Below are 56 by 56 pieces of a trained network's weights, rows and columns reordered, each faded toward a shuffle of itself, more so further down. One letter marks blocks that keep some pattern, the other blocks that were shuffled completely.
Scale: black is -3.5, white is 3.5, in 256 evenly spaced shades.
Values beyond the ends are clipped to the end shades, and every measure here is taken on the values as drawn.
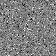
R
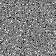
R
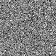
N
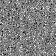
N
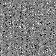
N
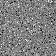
R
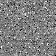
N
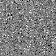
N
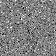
R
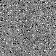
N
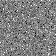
R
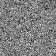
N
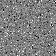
R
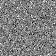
R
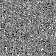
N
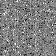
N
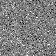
R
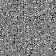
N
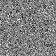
N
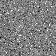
R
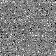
N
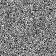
R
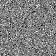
N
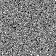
R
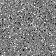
R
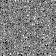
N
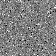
R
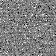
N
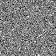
N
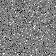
R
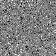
R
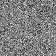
N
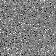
R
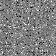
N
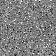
R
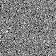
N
